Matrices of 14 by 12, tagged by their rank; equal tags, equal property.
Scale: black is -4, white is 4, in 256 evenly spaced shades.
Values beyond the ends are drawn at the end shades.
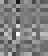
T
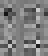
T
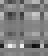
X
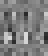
T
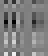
X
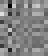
T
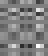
X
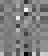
T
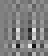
X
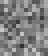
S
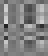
X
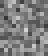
S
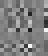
T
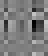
X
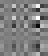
X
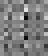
T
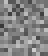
S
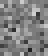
S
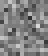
S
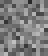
S
